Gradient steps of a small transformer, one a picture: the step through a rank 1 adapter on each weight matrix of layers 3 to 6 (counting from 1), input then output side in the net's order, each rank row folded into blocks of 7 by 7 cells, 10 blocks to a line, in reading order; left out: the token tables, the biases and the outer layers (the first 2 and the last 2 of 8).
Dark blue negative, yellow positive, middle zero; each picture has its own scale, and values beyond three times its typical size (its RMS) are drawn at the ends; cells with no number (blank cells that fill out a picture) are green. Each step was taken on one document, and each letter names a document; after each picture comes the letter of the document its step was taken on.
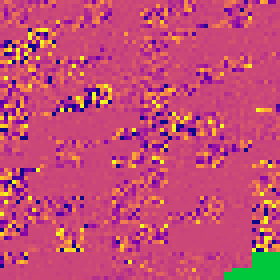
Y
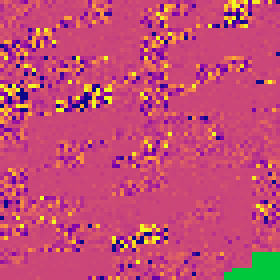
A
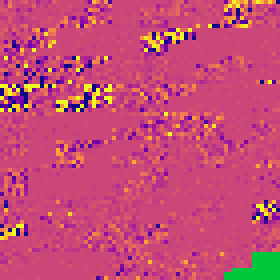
A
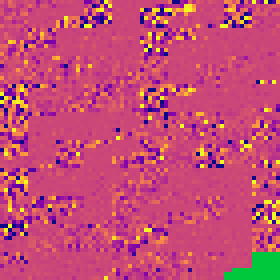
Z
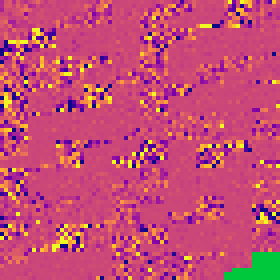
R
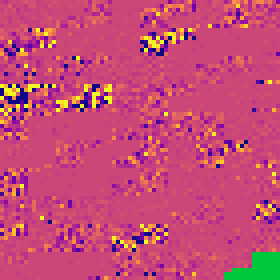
A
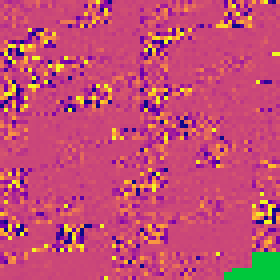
Y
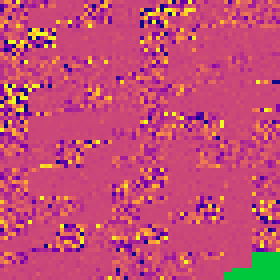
Z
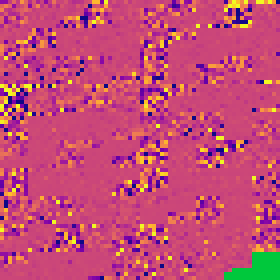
A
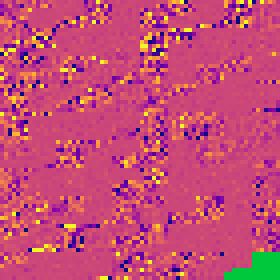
R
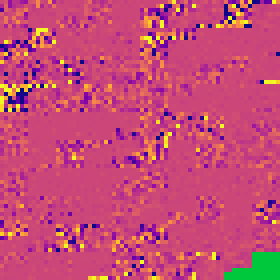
A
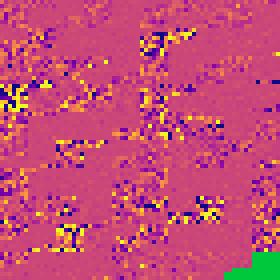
Y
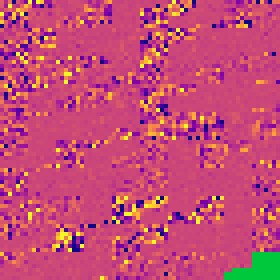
R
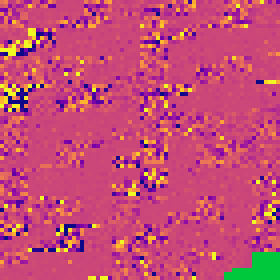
A
